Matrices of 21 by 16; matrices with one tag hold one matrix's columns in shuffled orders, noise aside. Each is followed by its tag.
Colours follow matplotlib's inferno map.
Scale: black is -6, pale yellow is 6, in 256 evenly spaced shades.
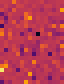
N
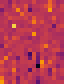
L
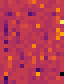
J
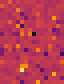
N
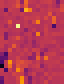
L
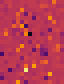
N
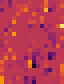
L
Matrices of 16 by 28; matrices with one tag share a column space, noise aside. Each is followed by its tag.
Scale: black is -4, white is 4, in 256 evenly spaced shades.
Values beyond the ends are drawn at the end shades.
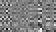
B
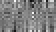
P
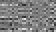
B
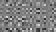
B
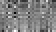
P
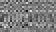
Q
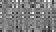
P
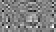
Q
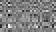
Q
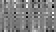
P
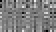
P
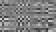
B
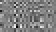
Q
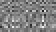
Q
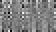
P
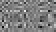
Q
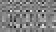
Q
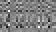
Q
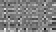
B
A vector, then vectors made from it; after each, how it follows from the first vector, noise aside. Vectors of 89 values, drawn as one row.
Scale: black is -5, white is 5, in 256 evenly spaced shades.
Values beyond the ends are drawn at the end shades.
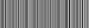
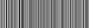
reversed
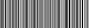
scaled up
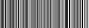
scaled up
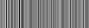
reversed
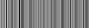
reversed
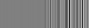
partly zeroed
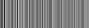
wrapped around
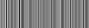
reversed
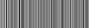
reversed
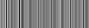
reversed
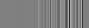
partly zeroed
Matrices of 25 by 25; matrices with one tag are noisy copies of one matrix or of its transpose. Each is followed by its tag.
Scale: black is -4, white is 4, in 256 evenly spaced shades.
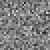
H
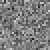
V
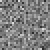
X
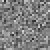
V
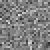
X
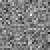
X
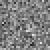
H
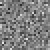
V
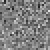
V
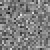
V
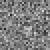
H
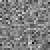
X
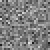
X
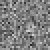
H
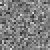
V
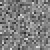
V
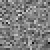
X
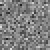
V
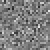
V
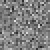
V
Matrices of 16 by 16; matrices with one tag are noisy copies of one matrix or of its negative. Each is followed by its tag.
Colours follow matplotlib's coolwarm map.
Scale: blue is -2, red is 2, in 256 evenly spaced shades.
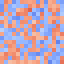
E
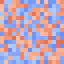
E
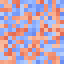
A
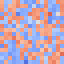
E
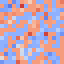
A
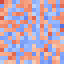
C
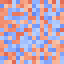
C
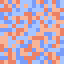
A
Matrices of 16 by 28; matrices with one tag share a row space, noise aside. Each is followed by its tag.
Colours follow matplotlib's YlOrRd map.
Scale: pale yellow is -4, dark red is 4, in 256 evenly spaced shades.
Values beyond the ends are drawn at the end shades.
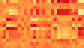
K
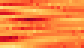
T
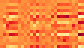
K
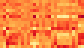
K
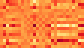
K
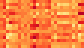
K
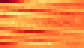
T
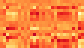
K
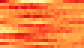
T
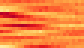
T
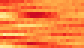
T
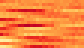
T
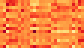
K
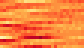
T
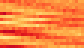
T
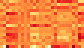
K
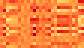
K
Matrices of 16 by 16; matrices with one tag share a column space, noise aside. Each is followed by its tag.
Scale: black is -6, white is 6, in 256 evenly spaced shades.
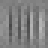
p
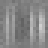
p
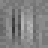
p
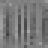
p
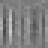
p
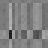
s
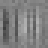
p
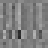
s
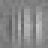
p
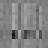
s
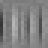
p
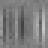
p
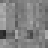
s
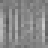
p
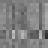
s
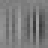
p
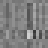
s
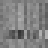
s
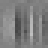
p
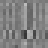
s
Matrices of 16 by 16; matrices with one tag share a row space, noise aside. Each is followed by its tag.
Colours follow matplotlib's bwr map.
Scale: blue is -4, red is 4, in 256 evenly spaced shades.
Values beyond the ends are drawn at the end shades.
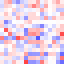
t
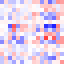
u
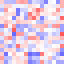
t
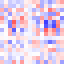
u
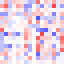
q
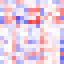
t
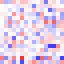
u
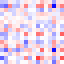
q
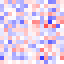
u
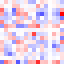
t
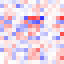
t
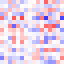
u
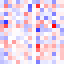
q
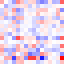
t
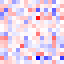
q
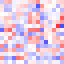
t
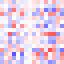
u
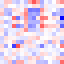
t
